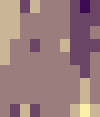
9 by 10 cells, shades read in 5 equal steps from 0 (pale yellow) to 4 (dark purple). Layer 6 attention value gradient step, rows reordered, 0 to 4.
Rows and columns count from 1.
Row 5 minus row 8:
-1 0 0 0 0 0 0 1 2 0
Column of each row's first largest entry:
9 8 8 4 8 9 1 1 2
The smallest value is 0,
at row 9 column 9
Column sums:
13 16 18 19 18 18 17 22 21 20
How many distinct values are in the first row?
4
